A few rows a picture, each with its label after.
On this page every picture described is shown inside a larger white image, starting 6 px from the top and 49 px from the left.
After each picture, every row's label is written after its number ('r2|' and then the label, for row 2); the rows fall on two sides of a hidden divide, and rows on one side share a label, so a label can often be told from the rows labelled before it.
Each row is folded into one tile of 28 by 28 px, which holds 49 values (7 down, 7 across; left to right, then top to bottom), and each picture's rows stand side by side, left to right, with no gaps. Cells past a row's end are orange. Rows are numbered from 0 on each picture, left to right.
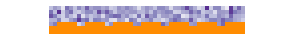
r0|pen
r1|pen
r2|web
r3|web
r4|web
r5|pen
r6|web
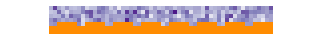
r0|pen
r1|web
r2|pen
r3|web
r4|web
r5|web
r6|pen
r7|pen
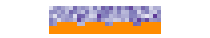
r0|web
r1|pen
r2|web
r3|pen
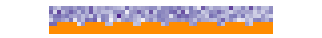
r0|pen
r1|web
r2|web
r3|web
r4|pen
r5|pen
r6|web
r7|web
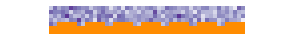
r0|web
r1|pen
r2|web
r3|pen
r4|web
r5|pen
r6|web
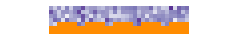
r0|pen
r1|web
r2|pen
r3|pen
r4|pen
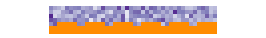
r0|pen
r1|web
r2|web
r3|web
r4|pen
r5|web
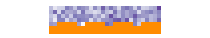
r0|web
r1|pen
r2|pen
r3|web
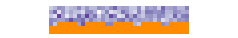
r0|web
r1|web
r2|pen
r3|web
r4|web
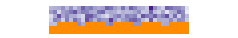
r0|web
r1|web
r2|pen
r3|pen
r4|pen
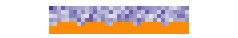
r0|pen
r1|web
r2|web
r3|pen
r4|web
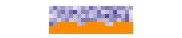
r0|web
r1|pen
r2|pen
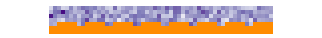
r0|web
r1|pen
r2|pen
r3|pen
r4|web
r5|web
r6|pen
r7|web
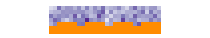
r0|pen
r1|pen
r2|web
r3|pen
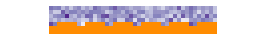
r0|web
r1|web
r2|pen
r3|pen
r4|pen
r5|web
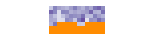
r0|web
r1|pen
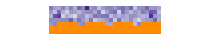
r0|pen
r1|pen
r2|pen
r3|web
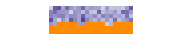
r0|pen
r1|pen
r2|pen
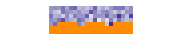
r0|web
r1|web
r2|web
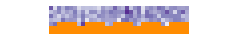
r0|pen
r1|web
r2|pen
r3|web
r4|web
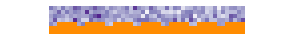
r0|pen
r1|pen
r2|web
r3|pen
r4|pen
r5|web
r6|web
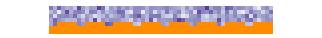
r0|web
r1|web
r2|web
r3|web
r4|web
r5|pen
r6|pen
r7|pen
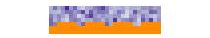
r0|pen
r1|web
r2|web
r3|web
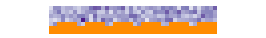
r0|web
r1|pen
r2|pen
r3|pen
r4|web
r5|web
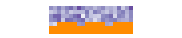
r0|pen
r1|pen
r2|web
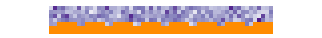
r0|web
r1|pen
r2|pen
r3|pen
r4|web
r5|pen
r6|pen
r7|web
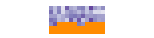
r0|pen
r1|web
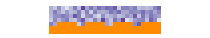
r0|web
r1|pen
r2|web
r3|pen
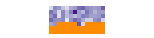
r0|web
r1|pen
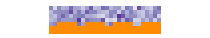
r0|web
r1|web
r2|web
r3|web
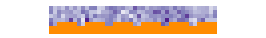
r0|pen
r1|web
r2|pen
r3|pen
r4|pen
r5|web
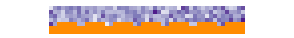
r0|pen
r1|pen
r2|pen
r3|pen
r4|web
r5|pen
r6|pen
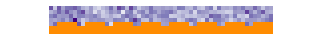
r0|pen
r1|web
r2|web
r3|pen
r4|pen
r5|pen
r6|pen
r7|web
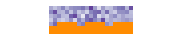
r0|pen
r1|web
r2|web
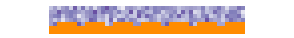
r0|pen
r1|web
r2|web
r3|web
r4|web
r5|web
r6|web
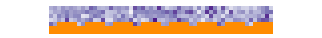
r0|web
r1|web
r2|web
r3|pen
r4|web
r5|pen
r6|web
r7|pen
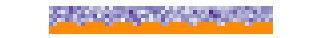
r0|pen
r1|web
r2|pen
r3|pen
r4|pen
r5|web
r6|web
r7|pen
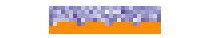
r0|web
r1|web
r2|pen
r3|web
